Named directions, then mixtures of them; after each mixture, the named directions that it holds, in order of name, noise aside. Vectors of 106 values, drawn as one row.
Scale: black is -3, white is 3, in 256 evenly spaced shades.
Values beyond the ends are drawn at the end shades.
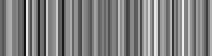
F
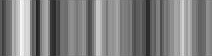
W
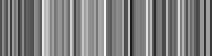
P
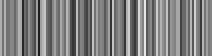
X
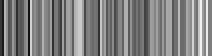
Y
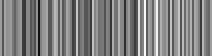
F, X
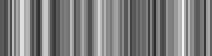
P, W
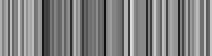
P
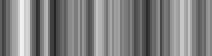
W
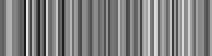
F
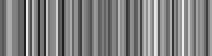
F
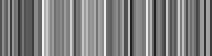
P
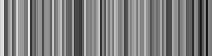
Y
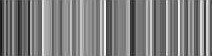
P, Y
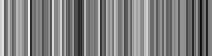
Y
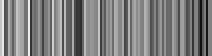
Y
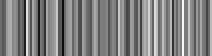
F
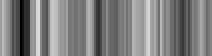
W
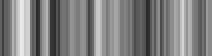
W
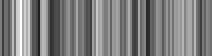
W, X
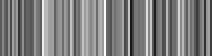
P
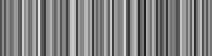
X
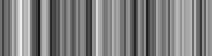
W, X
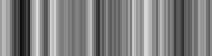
W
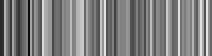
P, Y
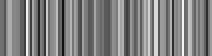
F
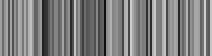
P
